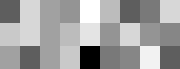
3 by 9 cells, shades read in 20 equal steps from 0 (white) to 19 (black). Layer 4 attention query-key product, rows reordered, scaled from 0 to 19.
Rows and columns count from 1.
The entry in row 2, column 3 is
7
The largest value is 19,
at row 3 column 5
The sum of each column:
23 18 21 17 21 23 24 19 24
